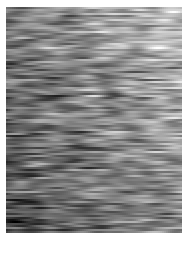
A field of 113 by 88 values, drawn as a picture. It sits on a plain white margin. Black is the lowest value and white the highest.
The top right is the ninth with the highest average. Streaks run across, left to right. On average the colour sits 50% of the way up the scale. Values rise toward the top right. The ninth with the lowest average is the bottom left.
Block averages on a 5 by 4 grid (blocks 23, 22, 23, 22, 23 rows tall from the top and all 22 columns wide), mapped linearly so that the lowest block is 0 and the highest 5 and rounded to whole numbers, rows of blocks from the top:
2345 | 1234 | 1234 | 1123 | 0122
